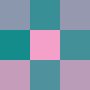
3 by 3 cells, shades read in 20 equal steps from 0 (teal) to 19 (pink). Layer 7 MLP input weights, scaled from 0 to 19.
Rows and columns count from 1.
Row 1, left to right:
10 3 11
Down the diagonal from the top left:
10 19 14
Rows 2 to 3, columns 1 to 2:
0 19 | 15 5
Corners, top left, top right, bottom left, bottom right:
10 11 15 14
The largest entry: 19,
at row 2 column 2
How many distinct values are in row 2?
3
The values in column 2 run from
3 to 19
